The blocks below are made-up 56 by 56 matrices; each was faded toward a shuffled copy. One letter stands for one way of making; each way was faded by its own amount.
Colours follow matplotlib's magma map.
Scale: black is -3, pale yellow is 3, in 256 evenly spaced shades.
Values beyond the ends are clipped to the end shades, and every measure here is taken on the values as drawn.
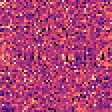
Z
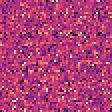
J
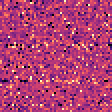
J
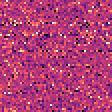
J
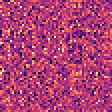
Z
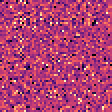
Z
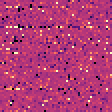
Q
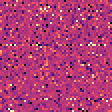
Q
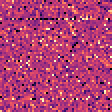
J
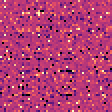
Q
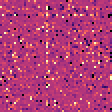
Q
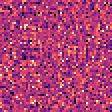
Z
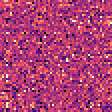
Z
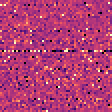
J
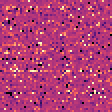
Q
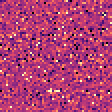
J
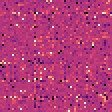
Q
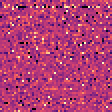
J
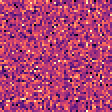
Z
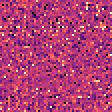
J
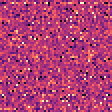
J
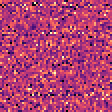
Z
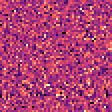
Z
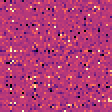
Q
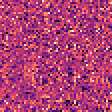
Z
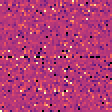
Q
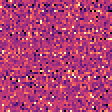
J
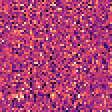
Z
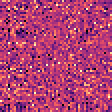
Z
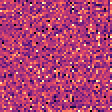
Z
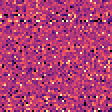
J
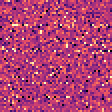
J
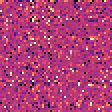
Q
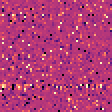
Q
